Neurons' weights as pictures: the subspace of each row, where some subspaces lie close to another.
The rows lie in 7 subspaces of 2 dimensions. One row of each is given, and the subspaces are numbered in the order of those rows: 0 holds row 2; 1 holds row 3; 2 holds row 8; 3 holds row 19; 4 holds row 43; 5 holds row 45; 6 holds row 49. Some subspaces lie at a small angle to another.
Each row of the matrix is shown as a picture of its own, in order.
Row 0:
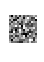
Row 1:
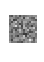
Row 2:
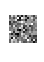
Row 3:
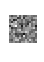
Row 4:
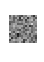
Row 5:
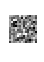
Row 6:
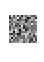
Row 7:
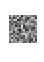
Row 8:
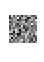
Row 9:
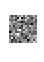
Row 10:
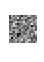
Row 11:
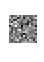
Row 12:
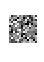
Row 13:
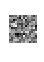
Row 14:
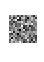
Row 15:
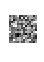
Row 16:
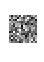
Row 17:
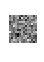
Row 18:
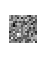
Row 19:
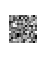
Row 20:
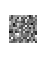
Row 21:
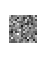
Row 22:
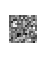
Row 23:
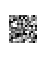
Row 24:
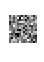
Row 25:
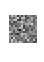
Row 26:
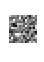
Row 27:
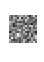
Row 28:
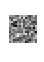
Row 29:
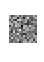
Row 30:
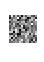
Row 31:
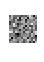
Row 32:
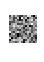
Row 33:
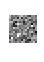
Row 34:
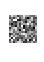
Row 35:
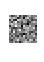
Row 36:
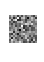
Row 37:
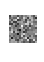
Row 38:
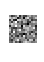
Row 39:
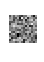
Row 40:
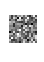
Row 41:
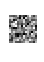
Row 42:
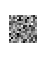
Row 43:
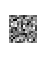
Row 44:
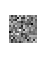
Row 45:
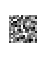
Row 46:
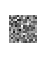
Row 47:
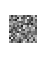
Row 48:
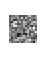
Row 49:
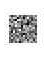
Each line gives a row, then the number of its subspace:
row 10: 2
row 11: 1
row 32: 4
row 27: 3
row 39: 4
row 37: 1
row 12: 1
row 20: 6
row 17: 0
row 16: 5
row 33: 2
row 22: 5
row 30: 2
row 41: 6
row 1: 2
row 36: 3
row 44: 0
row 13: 1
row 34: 4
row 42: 4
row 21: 1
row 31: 6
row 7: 5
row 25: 0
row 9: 0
